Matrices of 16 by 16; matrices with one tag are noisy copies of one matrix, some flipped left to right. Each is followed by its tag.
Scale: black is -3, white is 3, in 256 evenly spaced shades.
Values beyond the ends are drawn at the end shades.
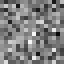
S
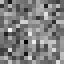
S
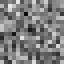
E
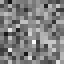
S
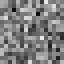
E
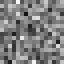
E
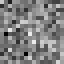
S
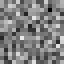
E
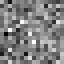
S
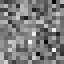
S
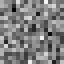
E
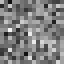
S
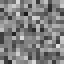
E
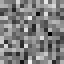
E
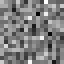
E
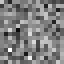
S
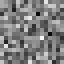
E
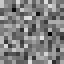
E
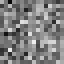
S
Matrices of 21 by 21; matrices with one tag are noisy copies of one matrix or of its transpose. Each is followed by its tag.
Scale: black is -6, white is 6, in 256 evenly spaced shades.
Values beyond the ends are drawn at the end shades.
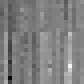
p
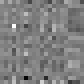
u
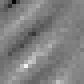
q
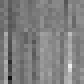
p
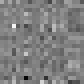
u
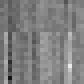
p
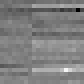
p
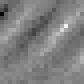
q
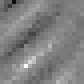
q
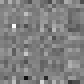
u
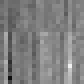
p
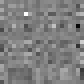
u
